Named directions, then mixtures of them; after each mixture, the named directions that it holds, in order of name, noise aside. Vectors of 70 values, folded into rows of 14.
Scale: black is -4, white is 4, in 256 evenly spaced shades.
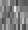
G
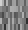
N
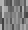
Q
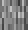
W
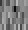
G, N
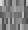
N, Q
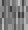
W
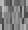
Q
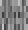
N, W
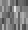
G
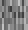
W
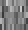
N, Q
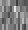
G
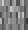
N, W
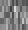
G, N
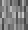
W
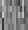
Q, W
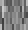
Q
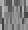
Q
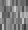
G, Q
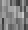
G, W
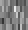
G, Q
